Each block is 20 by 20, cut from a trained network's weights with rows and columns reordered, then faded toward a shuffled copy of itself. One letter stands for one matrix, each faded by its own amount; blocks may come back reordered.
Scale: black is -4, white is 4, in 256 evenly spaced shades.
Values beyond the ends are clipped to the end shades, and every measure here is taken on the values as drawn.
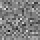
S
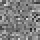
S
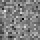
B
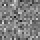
S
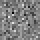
B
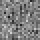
B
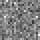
B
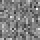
B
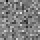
B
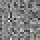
S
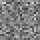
S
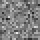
B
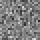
B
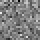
B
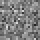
B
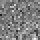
B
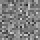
S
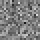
S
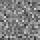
S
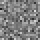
S
